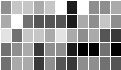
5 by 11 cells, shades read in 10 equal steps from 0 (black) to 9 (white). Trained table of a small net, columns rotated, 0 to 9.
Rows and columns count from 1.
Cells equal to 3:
6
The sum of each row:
67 52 62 32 45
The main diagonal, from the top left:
5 9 7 2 5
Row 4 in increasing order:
0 0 0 1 2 4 4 5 5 5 6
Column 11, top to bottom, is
6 5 2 0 3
